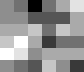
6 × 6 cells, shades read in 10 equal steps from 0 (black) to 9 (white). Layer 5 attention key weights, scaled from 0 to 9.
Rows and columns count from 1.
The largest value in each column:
9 9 7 7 7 8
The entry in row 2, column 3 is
3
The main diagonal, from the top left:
5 5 7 2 6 2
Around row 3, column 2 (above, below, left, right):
5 9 6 7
